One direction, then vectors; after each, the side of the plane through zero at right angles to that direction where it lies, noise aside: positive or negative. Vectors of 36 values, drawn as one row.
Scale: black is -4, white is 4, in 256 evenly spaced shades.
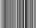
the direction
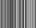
positive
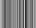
positive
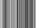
positive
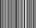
negative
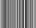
positive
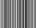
positive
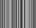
negative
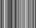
negative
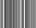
positive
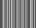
negative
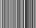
positive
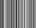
negative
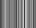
negative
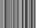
positive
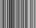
positive
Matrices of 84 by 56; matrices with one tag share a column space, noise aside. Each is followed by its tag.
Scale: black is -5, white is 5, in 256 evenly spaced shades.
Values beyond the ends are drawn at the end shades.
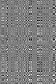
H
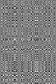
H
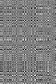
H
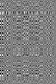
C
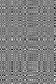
H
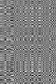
H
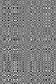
H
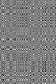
H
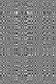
C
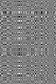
C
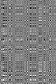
H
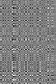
H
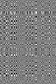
C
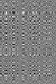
C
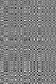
H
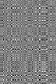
H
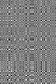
H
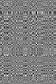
C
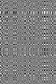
C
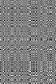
H
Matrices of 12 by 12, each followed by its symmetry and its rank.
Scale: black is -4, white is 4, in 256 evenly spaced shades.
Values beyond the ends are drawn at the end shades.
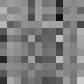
neither, rank two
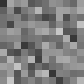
neither, full rank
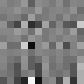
neither, rank two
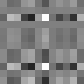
neither, rank one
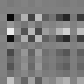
neither, rank one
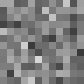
neither, full rank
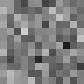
neither, full rank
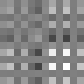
symmetric, rank one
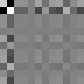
symmetric, rank one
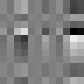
neither, rank one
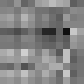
neither, rank two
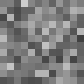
neither, full rank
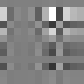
neither, rank one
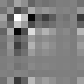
symmetric, rank one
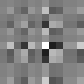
symmetric, rank one
